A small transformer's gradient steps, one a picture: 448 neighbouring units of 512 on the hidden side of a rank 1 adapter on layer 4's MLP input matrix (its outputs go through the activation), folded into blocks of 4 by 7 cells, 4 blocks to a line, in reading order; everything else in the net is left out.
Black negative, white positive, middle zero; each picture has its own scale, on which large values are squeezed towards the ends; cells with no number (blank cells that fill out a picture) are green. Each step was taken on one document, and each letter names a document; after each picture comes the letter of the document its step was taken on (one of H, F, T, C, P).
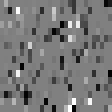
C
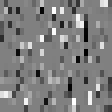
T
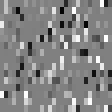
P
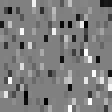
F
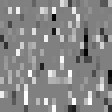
F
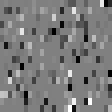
C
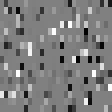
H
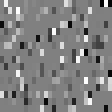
H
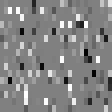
F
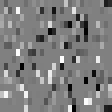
T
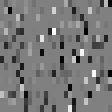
H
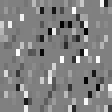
T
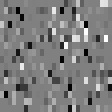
P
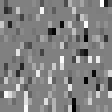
T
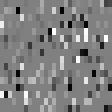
P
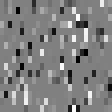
C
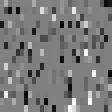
C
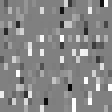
H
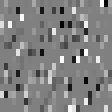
P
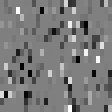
C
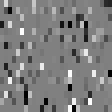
C
